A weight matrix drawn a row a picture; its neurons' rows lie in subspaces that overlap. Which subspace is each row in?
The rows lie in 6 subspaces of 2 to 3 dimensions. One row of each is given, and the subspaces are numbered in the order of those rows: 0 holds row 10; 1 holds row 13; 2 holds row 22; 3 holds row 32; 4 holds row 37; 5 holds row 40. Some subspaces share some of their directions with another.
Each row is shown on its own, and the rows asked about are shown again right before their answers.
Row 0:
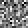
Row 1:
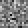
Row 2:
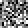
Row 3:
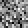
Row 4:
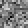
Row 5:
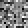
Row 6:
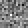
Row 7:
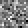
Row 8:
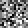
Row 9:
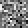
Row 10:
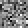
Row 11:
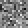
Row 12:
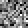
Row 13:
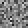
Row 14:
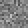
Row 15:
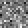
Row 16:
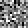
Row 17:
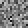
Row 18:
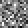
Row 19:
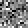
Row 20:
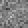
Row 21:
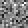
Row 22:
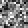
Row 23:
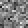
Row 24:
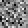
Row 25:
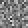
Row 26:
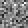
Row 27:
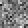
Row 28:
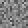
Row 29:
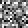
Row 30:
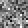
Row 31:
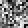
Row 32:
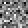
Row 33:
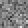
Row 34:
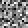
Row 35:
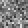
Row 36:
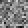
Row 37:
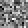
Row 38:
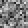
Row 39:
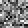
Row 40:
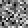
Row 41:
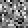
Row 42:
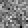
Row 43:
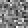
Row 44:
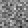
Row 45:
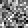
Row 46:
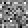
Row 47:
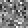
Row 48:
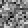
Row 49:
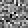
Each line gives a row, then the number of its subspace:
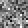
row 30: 5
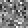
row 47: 0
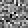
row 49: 4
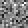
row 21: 1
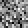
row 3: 5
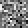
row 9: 0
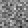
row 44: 3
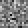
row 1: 4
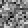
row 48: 2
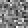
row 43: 0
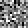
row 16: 4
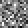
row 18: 5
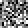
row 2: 2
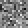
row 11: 0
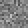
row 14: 4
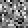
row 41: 0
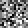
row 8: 3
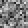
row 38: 2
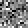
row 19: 2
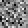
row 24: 5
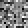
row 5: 0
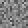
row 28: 1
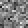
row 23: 2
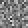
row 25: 1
